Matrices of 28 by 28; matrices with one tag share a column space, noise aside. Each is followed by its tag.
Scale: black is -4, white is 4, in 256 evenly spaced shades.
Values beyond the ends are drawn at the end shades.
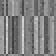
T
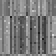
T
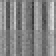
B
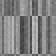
T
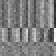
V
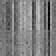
B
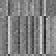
T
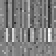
V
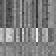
V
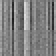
B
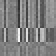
V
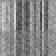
B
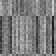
T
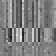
V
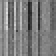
B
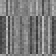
T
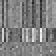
V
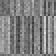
T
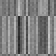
T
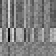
V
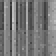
B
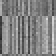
T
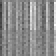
B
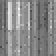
B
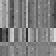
V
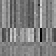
V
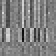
V
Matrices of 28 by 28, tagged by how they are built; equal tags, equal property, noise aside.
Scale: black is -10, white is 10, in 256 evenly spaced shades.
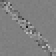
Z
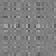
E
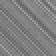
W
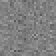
E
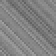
W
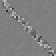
Z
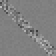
Z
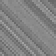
W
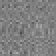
E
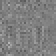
E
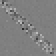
Z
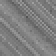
W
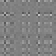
E
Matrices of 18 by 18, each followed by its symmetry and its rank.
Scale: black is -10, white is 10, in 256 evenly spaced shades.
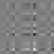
neither, rank one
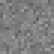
neither, full rank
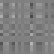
neither, rank one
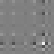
symmetric, rank one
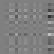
neither, rank one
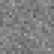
neither, full rank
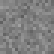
neither, full rank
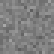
neither, full rank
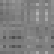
antisymmetric, rank two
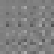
antisymmetric, rank two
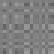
symmetric, rank one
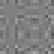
antisymmetric, rank two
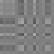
symmetric, rank one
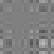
symmetric, rank one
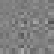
antisymmetric, rank two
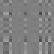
neither, rank one
